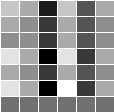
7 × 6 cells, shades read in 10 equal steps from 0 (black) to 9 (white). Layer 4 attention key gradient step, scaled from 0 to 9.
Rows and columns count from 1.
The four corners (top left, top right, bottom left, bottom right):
7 6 4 4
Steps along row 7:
same same same same same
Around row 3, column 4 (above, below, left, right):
6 8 2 3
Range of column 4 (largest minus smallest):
5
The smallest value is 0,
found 2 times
